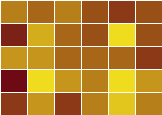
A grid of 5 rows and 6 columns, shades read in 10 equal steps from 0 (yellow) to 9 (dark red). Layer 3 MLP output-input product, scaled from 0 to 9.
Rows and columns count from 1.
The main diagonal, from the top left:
4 2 5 4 1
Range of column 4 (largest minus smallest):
2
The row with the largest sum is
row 1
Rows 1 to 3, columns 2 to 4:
5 4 6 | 2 5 6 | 3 5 5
